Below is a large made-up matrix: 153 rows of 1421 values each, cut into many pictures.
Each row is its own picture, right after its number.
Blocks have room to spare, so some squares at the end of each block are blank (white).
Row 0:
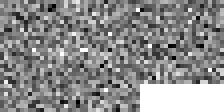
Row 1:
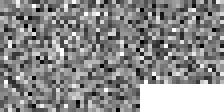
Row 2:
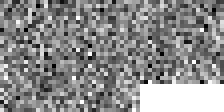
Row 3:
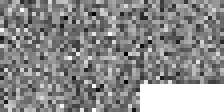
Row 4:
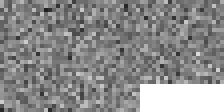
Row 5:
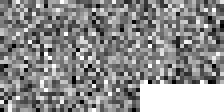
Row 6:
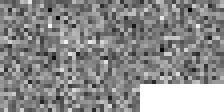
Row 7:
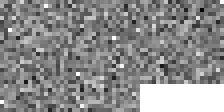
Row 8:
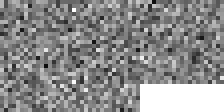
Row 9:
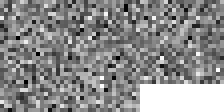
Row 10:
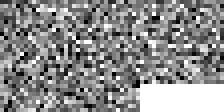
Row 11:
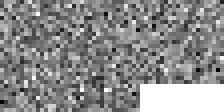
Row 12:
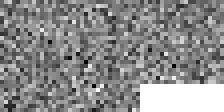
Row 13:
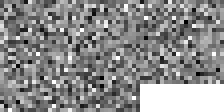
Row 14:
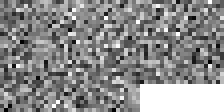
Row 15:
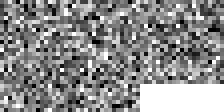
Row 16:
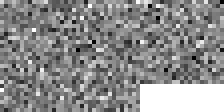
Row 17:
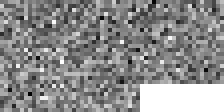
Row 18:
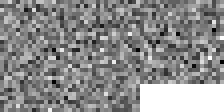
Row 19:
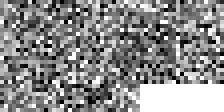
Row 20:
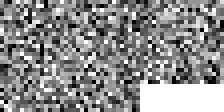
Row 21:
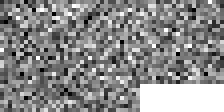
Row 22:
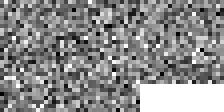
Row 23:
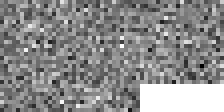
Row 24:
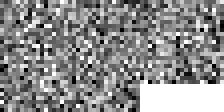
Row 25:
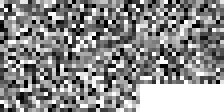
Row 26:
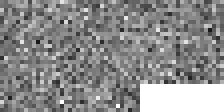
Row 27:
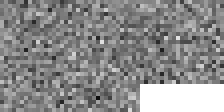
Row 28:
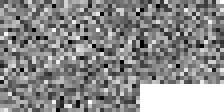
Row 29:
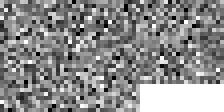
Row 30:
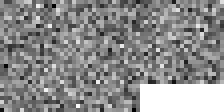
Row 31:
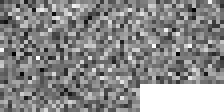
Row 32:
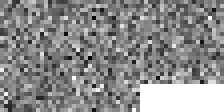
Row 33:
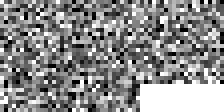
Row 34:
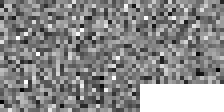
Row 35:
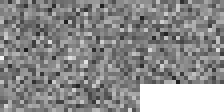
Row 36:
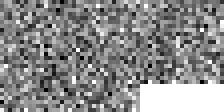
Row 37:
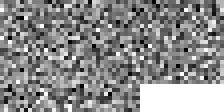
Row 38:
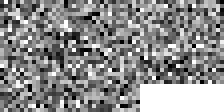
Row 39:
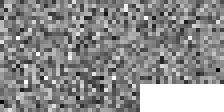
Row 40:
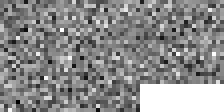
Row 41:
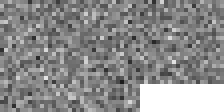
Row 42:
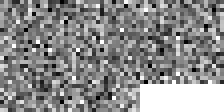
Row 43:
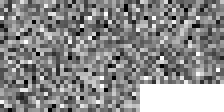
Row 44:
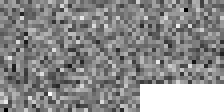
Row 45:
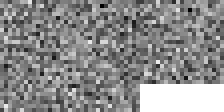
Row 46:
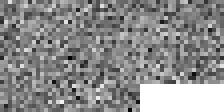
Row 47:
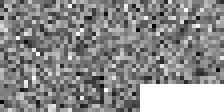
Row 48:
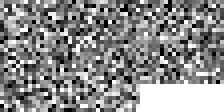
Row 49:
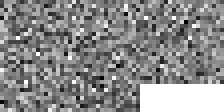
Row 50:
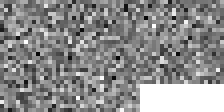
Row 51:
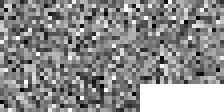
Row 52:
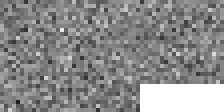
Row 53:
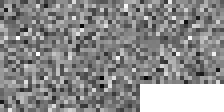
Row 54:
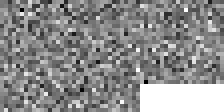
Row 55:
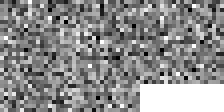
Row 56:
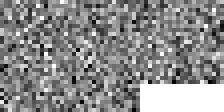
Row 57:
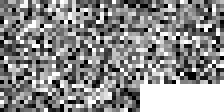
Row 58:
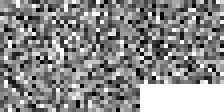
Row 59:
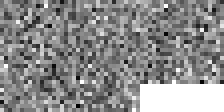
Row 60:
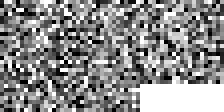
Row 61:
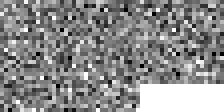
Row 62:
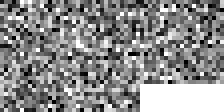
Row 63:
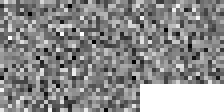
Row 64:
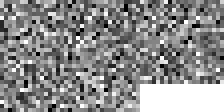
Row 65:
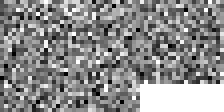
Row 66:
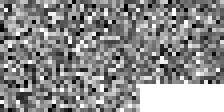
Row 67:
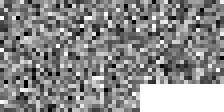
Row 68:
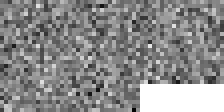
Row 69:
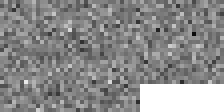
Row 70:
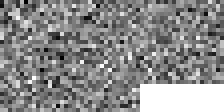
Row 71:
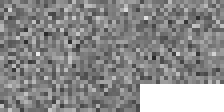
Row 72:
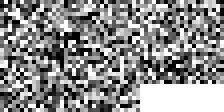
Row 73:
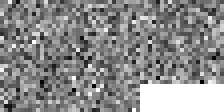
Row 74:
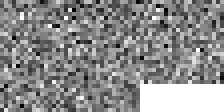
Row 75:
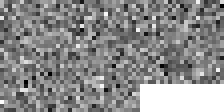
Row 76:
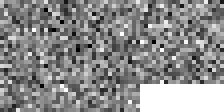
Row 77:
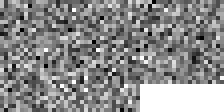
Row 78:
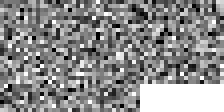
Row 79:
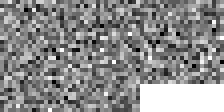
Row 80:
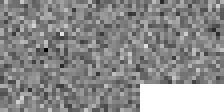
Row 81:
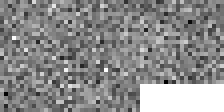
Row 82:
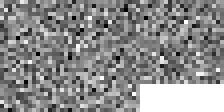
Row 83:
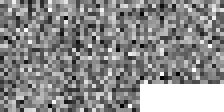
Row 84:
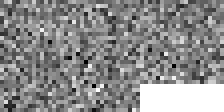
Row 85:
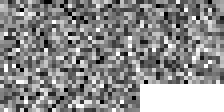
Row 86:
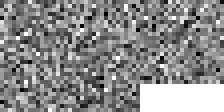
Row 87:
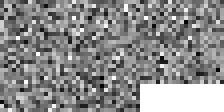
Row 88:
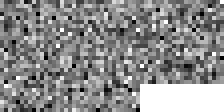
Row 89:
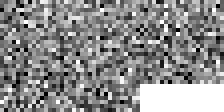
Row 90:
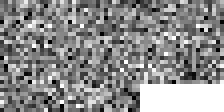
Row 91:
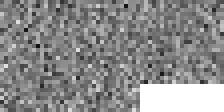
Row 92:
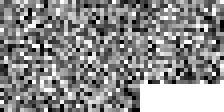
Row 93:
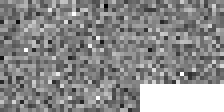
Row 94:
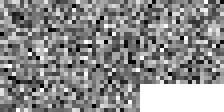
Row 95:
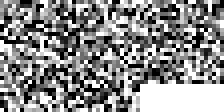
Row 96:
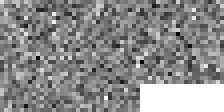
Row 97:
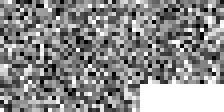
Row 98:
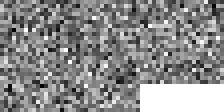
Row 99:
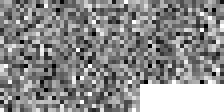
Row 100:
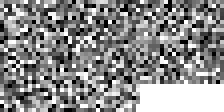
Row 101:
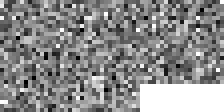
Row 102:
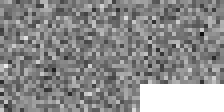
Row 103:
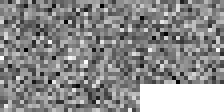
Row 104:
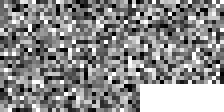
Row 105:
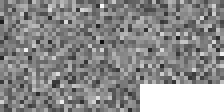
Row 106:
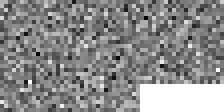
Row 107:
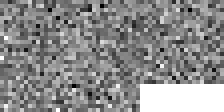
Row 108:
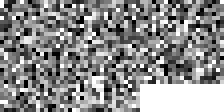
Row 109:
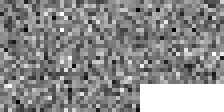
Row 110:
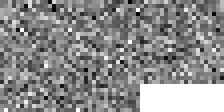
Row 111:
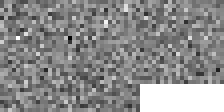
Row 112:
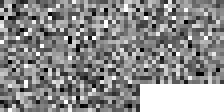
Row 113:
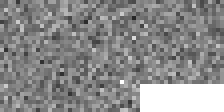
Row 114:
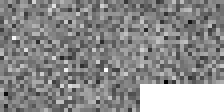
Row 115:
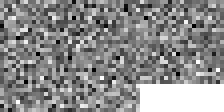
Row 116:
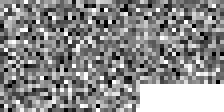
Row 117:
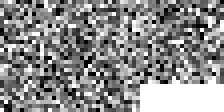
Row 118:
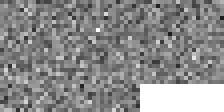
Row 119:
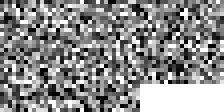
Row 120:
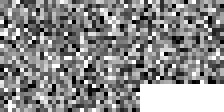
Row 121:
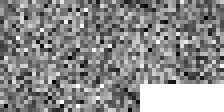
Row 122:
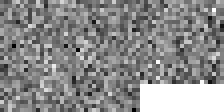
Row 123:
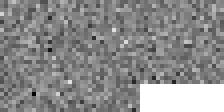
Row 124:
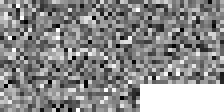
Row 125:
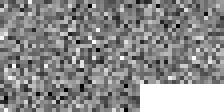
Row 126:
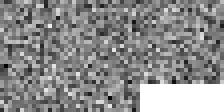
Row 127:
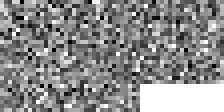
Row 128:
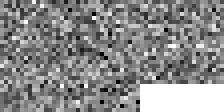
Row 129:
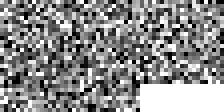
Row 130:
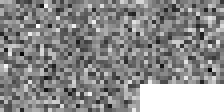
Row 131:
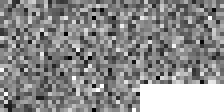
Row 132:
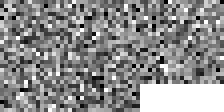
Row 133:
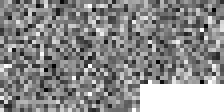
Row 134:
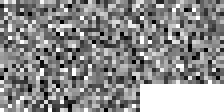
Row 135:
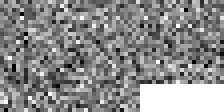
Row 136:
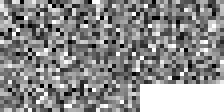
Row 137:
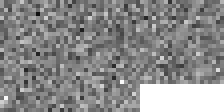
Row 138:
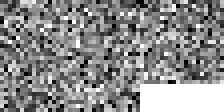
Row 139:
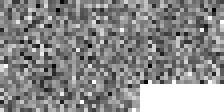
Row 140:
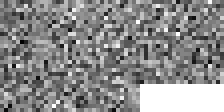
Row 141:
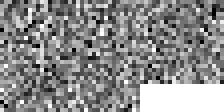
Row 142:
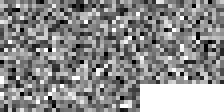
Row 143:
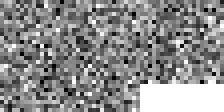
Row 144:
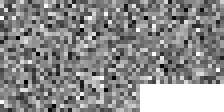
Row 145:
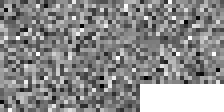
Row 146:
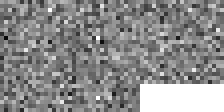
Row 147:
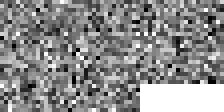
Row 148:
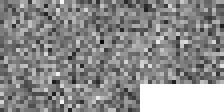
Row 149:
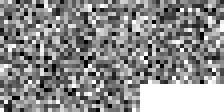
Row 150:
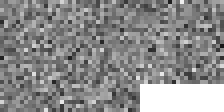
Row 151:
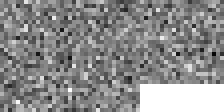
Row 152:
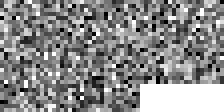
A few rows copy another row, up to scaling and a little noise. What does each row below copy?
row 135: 44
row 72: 38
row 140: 14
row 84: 12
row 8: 77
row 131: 32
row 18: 79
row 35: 103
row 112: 111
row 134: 63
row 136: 127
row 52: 40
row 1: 58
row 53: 145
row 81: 114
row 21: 31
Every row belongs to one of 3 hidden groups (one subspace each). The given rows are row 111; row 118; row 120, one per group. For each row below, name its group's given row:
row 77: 118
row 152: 111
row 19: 120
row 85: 118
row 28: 118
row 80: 118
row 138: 120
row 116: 111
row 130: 120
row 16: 118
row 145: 111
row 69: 118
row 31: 118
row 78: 118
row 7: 111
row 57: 120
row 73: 120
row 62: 120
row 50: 111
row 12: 120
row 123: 120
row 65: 118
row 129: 118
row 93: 120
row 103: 120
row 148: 120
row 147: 120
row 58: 118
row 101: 111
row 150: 120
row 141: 120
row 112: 111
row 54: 118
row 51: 111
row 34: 111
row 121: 120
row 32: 120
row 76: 118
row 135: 118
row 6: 120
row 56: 120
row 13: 111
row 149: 120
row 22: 118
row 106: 111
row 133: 120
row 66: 111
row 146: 120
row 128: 118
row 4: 111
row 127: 118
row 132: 111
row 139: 120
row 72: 118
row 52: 111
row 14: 118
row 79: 118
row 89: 118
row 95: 120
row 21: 118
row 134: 118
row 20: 120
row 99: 120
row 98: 118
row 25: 111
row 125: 118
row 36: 120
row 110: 118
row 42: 120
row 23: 120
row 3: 120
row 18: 118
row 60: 118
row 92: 120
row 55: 120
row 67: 111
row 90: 120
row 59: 120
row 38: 118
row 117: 120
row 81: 120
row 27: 120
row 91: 120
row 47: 111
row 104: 118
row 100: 111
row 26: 120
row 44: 118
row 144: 111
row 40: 111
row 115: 111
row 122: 120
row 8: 118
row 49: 111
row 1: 118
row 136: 118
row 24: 120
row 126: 120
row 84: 120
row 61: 111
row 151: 111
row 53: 111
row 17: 118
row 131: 120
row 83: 120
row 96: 118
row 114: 120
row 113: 118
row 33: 118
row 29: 111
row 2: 120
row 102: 120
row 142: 118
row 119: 118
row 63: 118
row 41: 118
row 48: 111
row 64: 111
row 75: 111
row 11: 111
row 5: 120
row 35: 120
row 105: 120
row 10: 118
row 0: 118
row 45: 120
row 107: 120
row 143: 120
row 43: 111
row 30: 120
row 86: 111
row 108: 111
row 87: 111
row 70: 118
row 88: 111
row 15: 118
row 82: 111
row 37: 118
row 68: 120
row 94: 118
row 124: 118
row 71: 111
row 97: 120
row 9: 111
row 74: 118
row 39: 111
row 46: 120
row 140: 118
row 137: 111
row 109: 111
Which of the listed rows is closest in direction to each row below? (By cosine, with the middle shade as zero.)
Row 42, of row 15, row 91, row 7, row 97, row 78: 91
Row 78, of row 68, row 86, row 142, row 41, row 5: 41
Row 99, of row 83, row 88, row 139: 139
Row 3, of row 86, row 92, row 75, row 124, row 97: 92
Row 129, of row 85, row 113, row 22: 113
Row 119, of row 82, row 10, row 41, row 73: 10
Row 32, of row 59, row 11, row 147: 59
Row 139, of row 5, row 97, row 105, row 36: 36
